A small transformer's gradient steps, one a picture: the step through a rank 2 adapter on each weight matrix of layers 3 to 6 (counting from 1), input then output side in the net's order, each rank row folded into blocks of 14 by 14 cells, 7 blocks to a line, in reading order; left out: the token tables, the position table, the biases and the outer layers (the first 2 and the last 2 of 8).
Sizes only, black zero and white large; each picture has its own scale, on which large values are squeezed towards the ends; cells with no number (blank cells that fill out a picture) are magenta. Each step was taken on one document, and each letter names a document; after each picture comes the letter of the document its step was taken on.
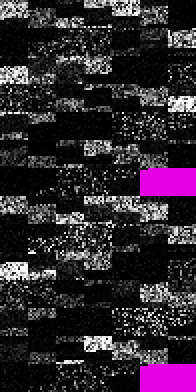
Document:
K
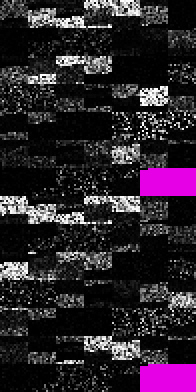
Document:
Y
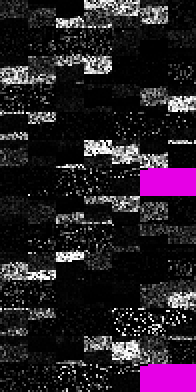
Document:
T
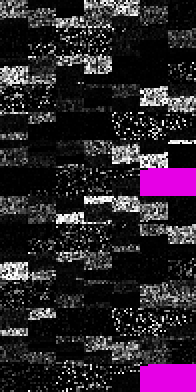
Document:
T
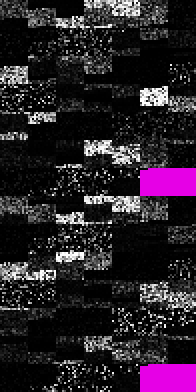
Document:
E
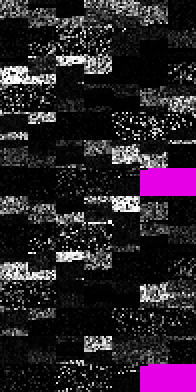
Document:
T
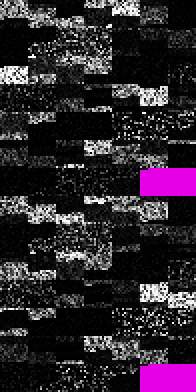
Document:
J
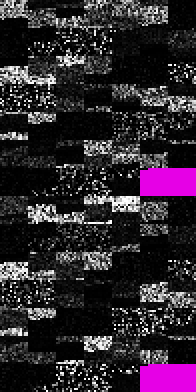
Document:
Y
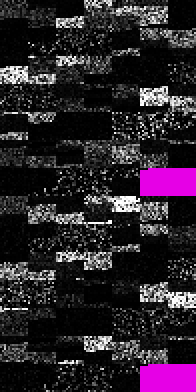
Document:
Y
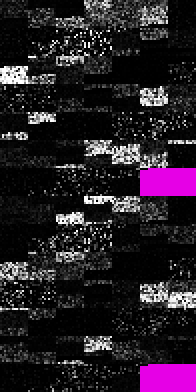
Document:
E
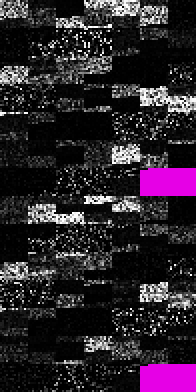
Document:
E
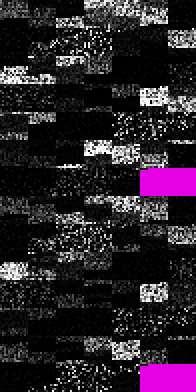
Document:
E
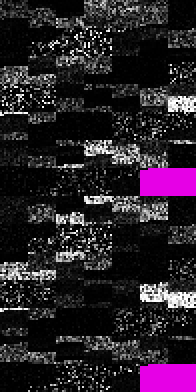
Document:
E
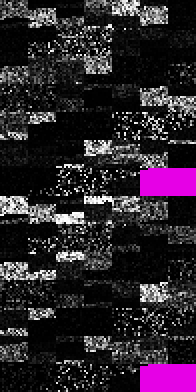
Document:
J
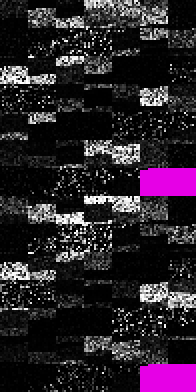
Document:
E
